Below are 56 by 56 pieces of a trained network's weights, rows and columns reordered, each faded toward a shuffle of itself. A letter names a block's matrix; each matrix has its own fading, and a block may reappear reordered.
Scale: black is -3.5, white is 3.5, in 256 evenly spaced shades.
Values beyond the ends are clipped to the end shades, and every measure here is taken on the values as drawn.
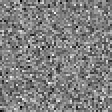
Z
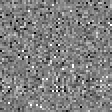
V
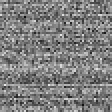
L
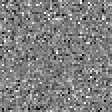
V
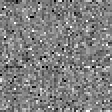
V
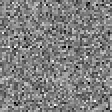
Z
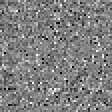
V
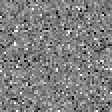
V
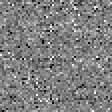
V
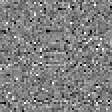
V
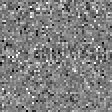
V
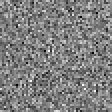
Z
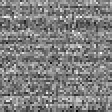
L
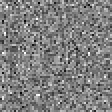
Z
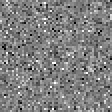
V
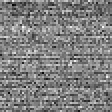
L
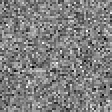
Z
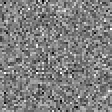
Z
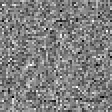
Z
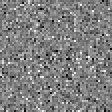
V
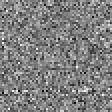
Z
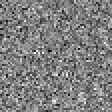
Z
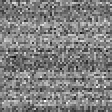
L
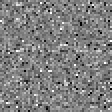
V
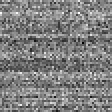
L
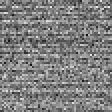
L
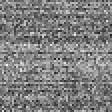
L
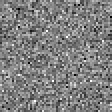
Z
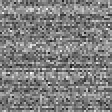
L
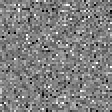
V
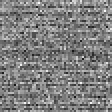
L
